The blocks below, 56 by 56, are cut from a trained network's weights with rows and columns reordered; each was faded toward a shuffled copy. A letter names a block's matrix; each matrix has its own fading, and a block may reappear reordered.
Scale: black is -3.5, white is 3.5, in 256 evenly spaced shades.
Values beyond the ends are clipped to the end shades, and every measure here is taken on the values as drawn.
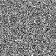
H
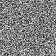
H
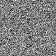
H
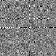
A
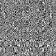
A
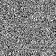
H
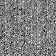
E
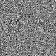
H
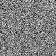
H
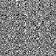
A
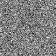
H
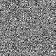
H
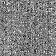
E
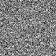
H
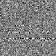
A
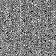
E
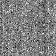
E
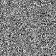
H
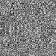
H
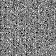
E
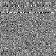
A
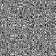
A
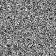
H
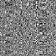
A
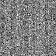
E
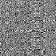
A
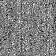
E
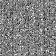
E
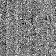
E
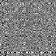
A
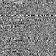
A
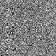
H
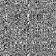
A
